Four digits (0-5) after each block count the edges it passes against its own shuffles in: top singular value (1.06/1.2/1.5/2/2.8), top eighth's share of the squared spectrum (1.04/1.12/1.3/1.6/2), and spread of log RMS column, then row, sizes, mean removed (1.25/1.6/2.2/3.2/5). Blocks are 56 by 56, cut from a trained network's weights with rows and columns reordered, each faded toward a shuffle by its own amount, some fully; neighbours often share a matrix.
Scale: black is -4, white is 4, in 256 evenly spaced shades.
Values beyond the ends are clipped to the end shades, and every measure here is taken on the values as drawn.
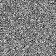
2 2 0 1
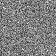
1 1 0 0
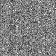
2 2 0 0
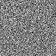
3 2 0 0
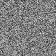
0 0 0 0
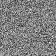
1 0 0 0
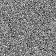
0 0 0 0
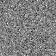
0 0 0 0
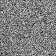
0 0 0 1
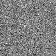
2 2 0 0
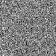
3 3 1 0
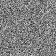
2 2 0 0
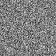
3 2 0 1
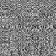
4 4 2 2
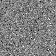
0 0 0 0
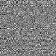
4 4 2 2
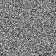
3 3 0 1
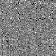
3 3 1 1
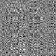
4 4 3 2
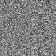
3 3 0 0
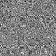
3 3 0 2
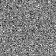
3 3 0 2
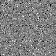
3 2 0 2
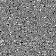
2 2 0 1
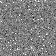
0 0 0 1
